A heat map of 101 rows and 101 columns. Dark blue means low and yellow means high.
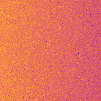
Stripes: none. Odd rows or columns: none. Slope: up to the left.
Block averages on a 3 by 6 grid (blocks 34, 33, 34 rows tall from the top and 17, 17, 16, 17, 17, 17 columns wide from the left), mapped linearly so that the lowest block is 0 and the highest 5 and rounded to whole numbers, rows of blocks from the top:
543210 | 543210 | 543210
